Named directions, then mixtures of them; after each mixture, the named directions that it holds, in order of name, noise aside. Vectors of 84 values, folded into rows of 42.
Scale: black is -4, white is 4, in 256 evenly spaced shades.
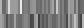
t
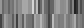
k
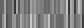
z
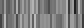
k, z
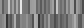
t, z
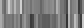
t, z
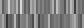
t, z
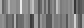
k, t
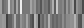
t, z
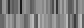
t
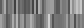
k, z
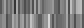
k, z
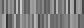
t, z
